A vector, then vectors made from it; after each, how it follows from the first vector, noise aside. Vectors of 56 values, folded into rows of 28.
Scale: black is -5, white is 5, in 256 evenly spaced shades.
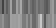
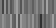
sign-scrambled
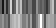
scaled up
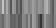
negated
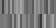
sign-scrambled
